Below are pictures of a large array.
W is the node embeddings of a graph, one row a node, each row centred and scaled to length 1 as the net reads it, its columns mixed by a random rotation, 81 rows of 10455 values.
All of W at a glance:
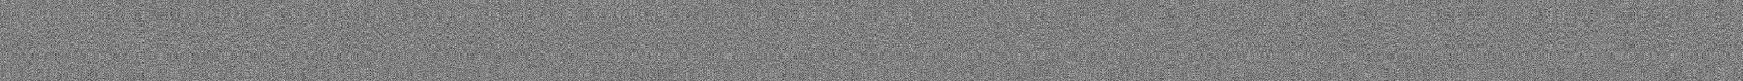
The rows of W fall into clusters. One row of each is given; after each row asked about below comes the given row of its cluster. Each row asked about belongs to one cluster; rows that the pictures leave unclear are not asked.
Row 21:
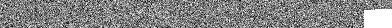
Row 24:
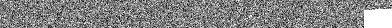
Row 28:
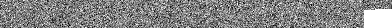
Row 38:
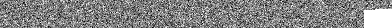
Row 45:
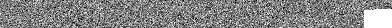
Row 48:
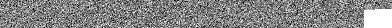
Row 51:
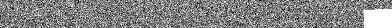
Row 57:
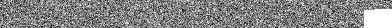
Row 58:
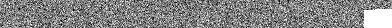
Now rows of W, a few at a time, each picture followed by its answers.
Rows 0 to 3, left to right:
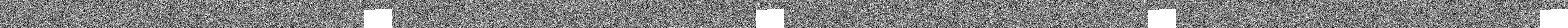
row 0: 28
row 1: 45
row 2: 28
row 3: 28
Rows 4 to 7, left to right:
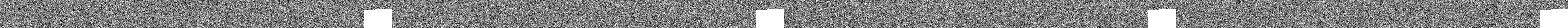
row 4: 58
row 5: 21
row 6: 51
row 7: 57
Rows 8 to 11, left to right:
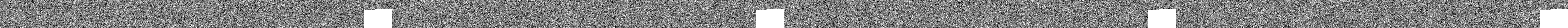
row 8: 45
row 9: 48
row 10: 58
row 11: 28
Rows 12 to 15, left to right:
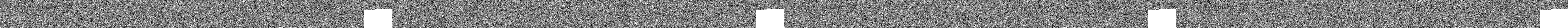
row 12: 45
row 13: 58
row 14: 45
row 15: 45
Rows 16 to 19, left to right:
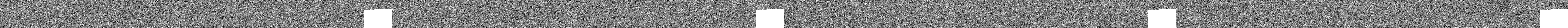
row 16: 48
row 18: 51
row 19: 45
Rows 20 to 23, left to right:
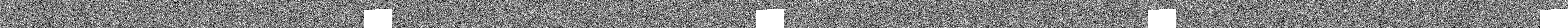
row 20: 58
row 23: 24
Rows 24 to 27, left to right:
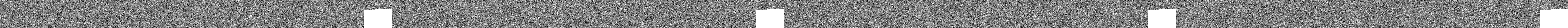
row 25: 51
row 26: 24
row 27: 48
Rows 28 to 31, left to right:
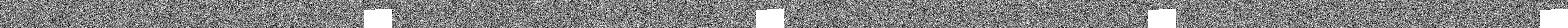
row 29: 57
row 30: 58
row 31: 38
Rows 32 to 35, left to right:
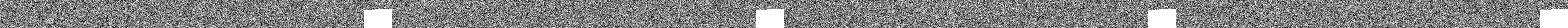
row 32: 24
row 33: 48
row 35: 45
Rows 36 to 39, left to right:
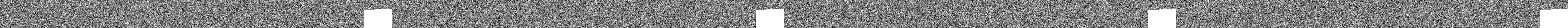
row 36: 57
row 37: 24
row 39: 48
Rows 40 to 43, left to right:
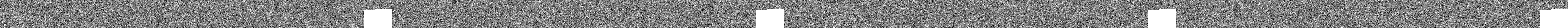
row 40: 45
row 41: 57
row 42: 21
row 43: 38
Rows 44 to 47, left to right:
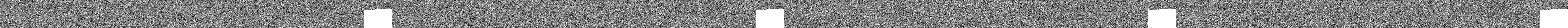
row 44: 45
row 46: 51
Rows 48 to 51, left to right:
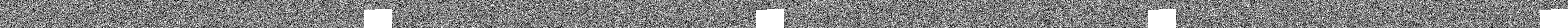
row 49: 21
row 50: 48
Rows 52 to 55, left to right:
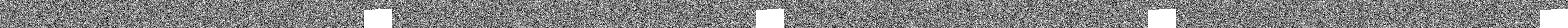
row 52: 24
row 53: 57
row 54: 57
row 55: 57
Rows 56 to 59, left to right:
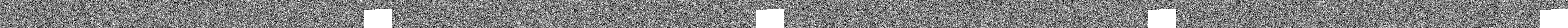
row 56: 58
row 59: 57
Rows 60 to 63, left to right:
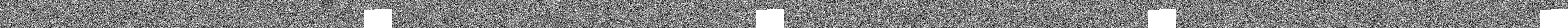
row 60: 48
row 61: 28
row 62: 21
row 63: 21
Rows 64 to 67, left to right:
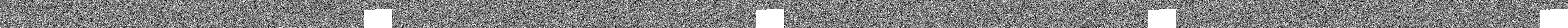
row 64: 45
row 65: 48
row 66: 57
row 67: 48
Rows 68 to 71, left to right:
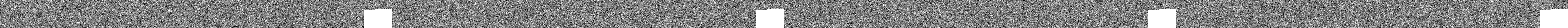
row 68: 24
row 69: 38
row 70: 21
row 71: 48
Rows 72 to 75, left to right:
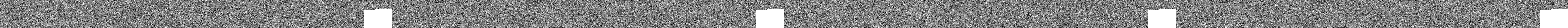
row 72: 38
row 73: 21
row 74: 24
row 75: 21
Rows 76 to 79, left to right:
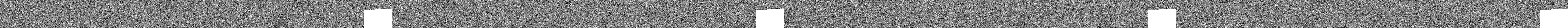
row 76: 24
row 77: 58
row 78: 51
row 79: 21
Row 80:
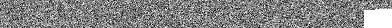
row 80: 38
